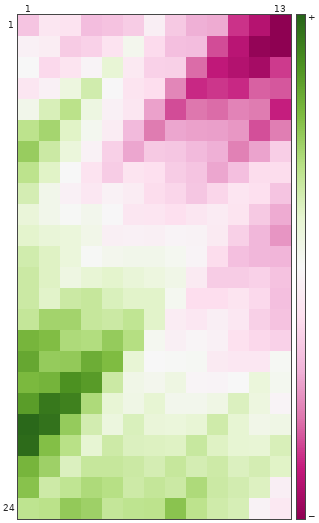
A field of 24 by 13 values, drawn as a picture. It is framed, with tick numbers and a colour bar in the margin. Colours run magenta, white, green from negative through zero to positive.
Slope: up to the bottom left. Histogram: bell-shaped. Ninth with the highest average: bottom left. Ninth with the lowest average: top right. Grain: diagonal, up to the right. Mirror symmetry: none. Lone odd cells: none.
